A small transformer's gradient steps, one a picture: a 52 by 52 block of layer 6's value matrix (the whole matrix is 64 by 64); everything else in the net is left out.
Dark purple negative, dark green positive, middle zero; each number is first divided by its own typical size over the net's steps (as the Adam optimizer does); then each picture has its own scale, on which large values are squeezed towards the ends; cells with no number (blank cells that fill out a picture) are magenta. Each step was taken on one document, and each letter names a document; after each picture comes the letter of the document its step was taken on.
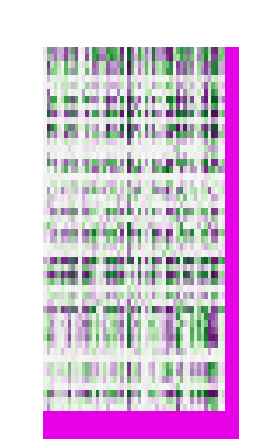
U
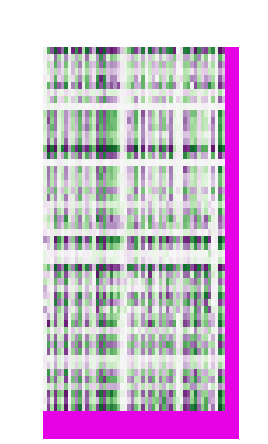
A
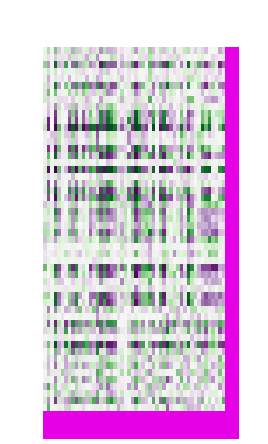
A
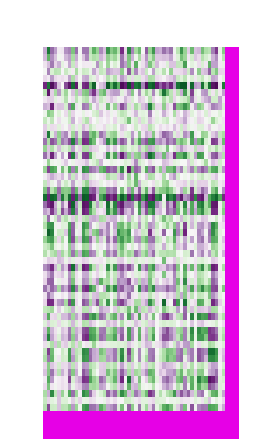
U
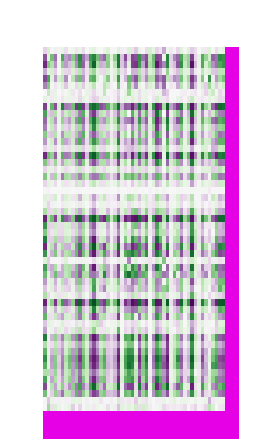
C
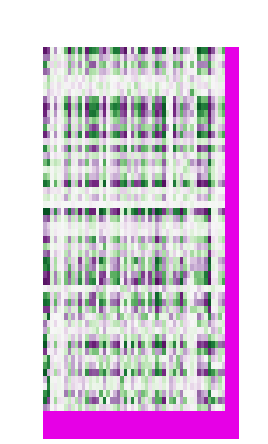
C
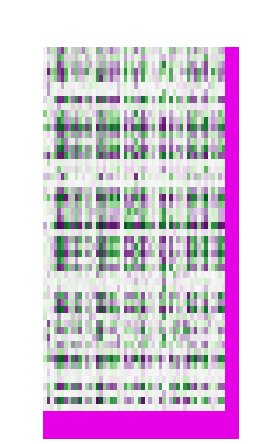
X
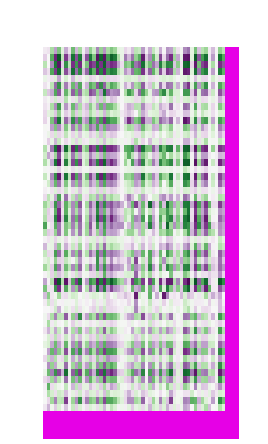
A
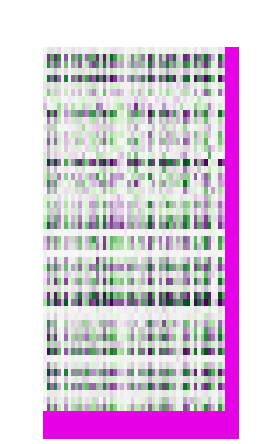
A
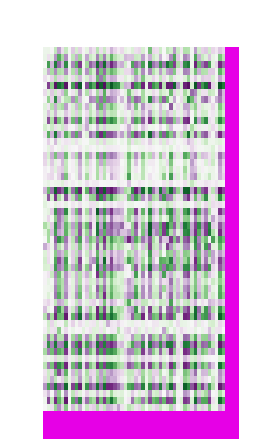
A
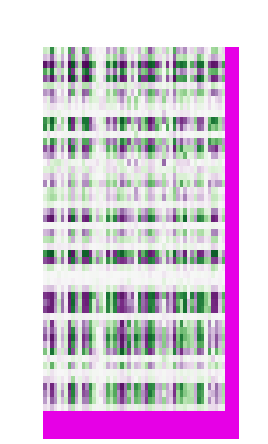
U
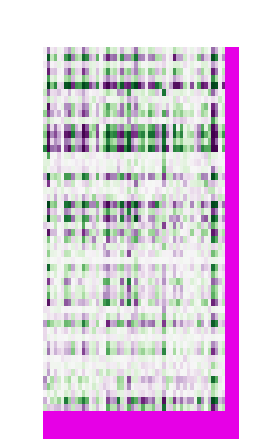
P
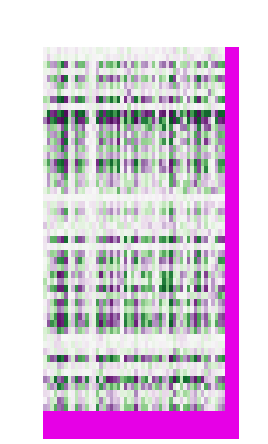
X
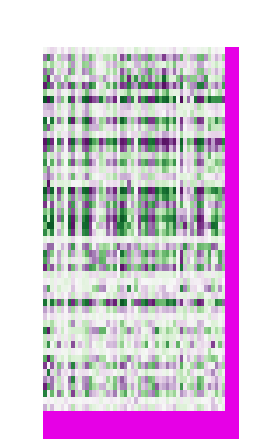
U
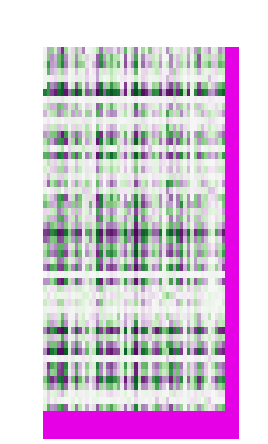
X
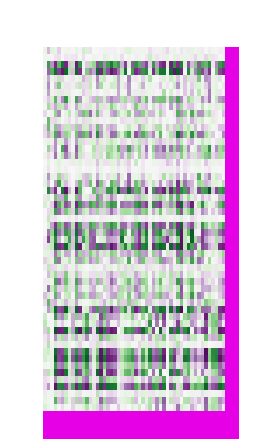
X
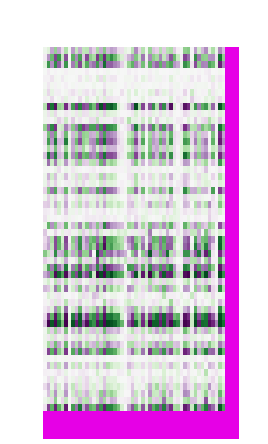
A
